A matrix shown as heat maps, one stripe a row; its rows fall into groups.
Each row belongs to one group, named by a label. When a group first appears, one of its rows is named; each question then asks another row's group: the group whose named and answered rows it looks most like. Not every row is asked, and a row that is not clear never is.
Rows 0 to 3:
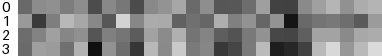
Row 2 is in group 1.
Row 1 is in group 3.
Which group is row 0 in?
1
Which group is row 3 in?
1
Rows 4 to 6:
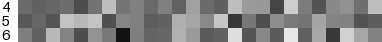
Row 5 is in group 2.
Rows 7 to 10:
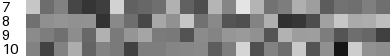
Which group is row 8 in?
1
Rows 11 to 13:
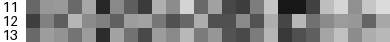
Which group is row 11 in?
1
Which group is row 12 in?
2
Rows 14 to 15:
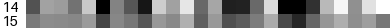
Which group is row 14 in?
1
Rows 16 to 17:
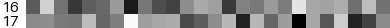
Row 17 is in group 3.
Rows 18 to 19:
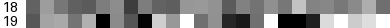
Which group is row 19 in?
1
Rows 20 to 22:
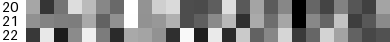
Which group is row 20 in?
3
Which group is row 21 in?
3
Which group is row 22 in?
2
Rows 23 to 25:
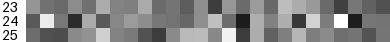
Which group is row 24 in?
3
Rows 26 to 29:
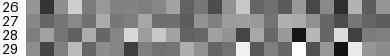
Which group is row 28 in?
3
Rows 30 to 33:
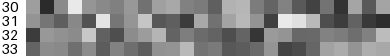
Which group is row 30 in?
3
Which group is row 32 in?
2
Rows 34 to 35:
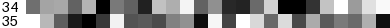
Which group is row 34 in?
1
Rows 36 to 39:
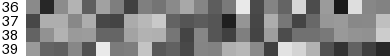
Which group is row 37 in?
2
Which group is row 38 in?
2
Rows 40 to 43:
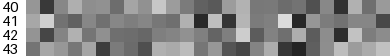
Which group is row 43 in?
1
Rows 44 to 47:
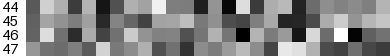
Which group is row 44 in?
2
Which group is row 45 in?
1
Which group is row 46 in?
3
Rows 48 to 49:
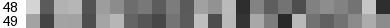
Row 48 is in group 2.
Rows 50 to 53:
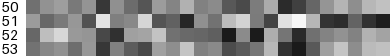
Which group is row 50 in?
1
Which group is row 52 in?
2
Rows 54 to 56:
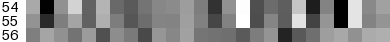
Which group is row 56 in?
1
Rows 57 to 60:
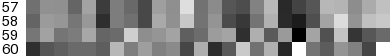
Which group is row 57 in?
1
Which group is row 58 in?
1
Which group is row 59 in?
3
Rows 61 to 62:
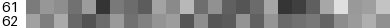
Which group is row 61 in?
1
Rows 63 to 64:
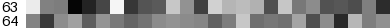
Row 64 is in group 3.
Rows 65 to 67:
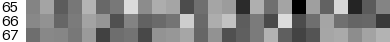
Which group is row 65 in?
3
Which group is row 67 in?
1
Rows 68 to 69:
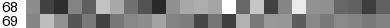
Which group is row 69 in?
2
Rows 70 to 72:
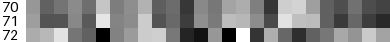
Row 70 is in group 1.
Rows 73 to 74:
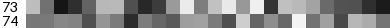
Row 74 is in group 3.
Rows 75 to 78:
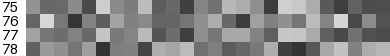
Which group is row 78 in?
1
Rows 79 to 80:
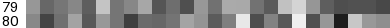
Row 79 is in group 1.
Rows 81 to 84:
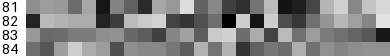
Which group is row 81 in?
1
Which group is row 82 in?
2
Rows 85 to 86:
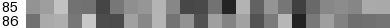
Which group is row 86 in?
2
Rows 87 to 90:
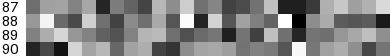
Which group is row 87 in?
1
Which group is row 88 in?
2
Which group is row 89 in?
2
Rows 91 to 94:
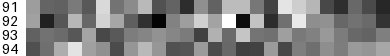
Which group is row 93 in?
2
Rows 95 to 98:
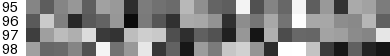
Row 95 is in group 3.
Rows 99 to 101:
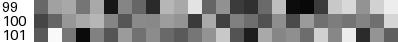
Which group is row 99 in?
1
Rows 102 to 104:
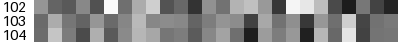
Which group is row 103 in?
3
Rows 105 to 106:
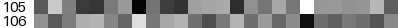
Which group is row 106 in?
3
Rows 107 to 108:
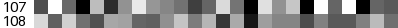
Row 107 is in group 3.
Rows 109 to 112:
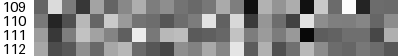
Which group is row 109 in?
3
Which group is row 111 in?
3
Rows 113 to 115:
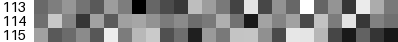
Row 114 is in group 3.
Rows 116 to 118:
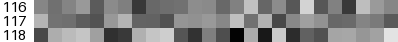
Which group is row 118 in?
2
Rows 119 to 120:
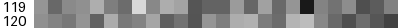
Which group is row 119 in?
3
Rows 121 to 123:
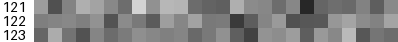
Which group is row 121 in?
3
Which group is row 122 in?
1
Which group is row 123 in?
3
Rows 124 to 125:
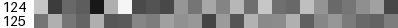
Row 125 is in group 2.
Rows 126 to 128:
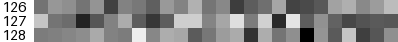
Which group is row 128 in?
3
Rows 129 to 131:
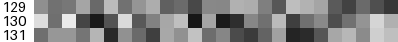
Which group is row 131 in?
1
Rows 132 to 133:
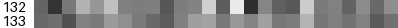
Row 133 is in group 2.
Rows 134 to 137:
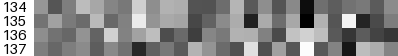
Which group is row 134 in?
3
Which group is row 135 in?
3
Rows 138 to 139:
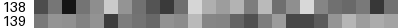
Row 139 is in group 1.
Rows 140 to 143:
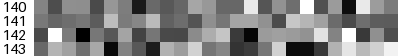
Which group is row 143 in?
1
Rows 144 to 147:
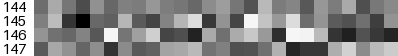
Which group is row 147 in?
1
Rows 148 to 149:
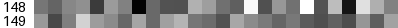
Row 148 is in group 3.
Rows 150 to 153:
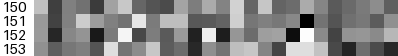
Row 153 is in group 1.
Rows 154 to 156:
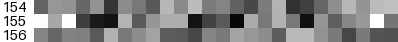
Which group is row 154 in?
1
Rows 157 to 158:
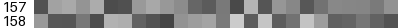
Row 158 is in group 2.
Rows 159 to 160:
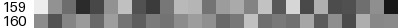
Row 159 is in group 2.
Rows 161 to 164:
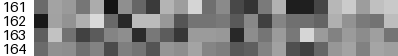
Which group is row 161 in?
1
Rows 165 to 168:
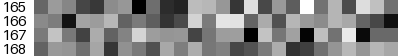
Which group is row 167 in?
3
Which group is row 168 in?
1
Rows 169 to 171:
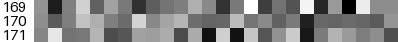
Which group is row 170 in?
3
